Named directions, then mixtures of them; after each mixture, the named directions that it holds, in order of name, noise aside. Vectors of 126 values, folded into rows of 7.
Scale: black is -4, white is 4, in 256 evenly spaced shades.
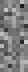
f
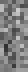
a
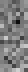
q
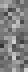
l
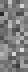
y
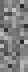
f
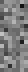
f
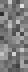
y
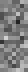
f, q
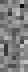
a, f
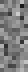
a, f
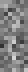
l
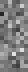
y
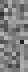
f, y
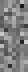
f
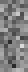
a, q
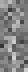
l
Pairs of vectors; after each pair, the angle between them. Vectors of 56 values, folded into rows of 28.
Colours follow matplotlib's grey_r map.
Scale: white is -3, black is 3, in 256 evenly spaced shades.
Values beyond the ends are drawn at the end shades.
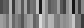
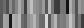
orthogonal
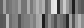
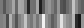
partly opposed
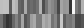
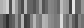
nearly parallel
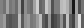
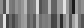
partly aligned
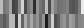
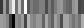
partly opposed
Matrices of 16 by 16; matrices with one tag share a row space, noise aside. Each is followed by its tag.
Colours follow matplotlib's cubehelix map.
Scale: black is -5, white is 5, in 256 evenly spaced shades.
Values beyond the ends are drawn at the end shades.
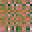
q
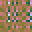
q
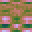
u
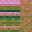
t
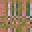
q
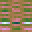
u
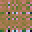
q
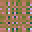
q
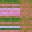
t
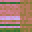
t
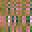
q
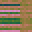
t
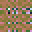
q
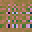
q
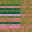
t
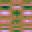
u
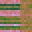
t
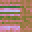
t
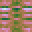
u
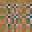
q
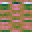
u
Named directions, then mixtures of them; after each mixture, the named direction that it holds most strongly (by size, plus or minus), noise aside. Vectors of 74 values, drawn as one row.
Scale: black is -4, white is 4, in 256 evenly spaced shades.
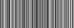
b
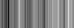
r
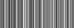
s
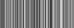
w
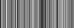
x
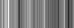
r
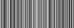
b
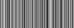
b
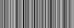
s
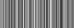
w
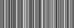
s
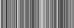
x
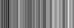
r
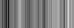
r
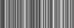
w
